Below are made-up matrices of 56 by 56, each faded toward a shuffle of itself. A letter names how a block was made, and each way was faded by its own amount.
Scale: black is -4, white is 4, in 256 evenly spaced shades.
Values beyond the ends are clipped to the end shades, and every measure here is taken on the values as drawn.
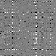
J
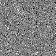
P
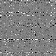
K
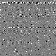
K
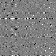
K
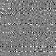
K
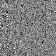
P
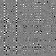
J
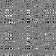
J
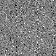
P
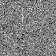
P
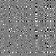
J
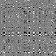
J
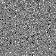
P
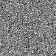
P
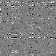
K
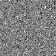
P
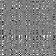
J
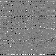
K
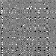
J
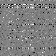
K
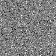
P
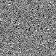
P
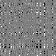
J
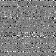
K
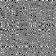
K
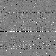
K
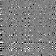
J
